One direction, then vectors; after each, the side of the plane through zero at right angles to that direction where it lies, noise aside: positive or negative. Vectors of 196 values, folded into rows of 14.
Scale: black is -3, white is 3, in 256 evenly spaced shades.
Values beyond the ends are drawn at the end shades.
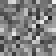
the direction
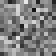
negative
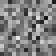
negative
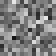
positive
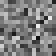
negative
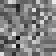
positive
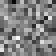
negative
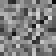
negative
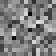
positive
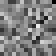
negative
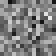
negative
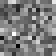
positive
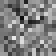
negative
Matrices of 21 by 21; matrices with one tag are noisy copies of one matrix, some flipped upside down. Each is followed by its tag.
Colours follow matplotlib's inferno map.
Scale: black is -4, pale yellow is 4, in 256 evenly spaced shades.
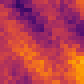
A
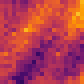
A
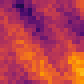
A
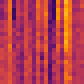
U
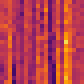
U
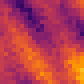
A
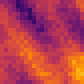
A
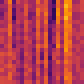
U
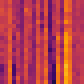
U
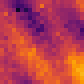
A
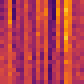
U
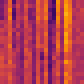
U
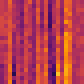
U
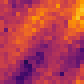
A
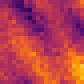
A
